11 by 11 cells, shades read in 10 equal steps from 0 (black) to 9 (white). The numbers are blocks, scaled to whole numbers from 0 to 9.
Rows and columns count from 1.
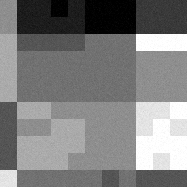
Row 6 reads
6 4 4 4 4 4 4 4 5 5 5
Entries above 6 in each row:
0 0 3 0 0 0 3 3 3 3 1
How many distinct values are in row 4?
3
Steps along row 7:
up same down same same same same up same up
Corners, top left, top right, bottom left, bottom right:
5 2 8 3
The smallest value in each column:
3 1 1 0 1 0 0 0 2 2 2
